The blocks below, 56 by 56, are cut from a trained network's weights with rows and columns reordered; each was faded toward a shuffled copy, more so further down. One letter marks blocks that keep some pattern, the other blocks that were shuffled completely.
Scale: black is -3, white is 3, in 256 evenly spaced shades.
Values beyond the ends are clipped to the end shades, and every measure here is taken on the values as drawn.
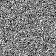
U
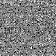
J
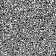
U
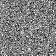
U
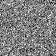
U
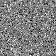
U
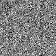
J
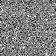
J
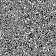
U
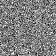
J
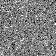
U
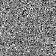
J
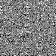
J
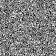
J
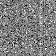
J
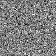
J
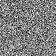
U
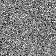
U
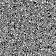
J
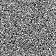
J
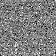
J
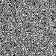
U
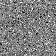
U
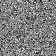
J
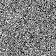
U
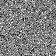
U
